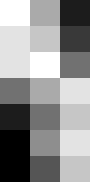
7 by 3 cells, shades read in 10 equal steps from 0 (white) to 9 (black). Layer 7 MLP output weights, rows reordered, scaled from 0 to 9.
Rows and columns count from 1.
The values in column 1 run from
0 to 9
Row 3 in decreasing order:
5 1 0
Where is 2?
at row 2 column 2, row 5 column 3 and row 7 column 3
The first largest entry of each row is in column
3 3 3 1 1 1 1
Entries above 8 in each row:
0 0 0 0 0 1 1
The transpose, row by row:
0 1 1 5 8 9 9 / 3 2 0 3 5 4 6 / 8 7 5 1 2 1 2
